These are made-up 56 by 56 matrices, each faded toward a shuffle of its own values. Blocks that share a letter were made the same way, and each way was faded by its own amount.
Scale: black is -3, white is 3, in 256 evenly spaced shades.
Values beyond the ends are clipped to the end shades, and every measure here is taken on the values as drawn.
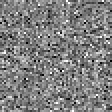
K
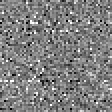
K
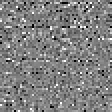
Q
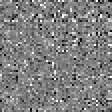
Q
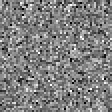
K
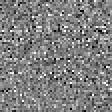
K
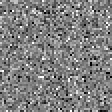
K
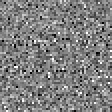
K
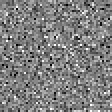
K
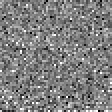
K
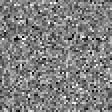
K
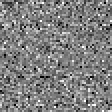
K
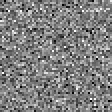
K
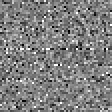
K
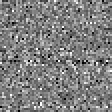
K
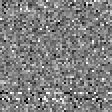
K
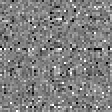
Q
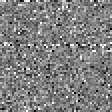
K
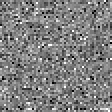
K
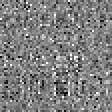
Q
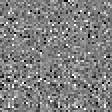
Q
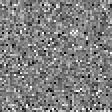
K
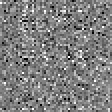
Q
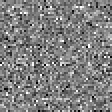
K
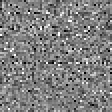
K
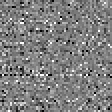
Q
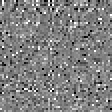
Q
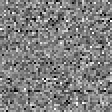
K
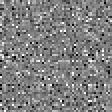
Q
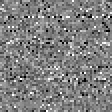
K
